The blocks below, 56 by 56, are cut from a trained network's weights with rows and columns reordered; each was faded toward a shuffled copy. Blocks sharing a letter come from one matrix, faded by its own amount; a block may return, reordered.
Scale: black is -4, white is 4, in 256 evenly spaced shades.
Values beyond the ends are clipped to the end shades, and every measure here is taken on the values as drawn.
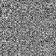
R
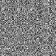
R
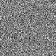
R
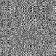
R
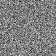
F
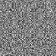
R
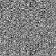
R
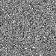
F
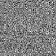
R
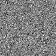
F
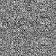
R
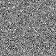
F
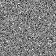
F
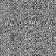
R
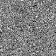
F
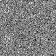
F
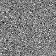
F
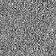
R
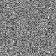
R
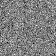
F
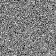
F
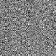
R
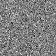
F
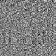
R
